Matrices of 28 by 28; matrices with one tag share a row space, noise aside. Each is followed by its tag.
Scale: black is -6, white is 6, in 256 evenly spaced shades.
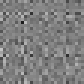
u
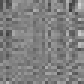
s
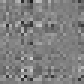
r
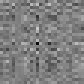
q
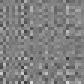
u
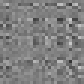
s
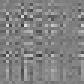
r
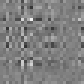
r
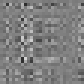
r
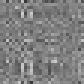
r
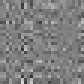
r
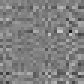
s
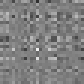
q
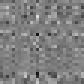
q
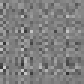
u
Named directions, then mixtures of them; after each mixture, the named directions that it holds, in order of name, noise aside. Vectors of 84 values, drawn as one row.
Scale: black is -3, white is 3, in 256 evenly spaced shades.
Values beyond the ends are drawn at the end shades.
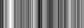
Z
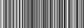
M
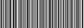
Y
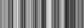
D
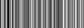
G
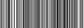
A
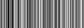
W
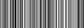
A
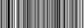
A, W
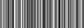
M, W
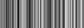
D, W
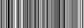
A, W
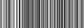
A, M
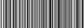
M, Y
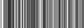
M, W, Z
